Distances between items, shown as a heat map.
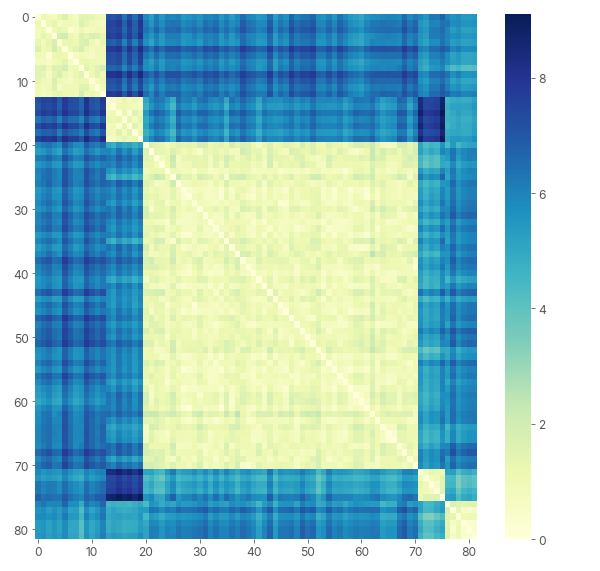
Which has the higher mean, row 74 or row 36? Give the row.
74
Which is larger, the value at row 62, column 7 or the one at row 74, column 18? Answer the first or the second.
the second
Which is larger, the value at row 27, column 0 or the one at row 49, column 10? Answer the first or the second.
the second
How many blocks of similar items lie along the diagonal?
5
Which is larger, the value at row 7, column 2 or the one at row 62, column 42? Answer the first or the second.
the second
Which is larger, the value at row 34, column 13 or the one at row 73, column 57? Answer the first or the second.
the first
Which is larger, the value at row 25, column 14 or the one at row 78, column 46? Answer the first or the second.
the second
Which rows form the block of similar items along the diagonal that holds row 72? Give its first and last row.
71 to 75
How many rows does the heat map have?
82
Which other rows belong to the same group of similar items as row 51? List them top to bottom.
20, 21, 22, 23, 24, 25, 26, 27, 28, 29, 30, 31, 32, 33, 34, 35, 36, 37, 38, 39, 40, 41, 42, 43, 44, 45, 46, 47, 48, 49, 50, 52, 53, 54, 55, 56, 57, 58, 59, 60, 61, 62, 63, 64, 65, 66, 67, 68, 69, 70
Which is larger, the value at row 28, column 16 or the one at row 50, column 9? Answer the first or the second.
the second
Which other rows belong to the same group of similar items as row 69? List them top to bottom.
20, 21, 22, 23, 24, 25, 26, 27, 28, 29, 30, 31, 32, 33, 34, 35, 36, 37, 38, 39, 40, 41, 42, 43, 44, 45, 46, 47, 48, 49, 50, 51, 52, 53, 54, 55, 56, 57, 58, 59, 60, 61, 62, 63, 64, 65, 66, 67, 68, 70
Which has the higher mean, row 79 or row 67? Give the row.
79
